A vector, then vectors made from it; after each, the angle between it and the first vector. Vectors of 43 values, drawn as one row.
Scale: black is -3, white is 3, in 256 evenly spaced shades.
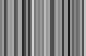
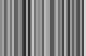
nearly parallel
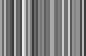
nearly opposite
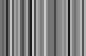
partly aligned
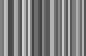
nearly opposite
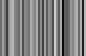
partly aligned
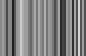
orthogonal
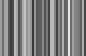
nearly opposite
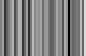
nearly parallel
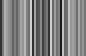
partly opposed
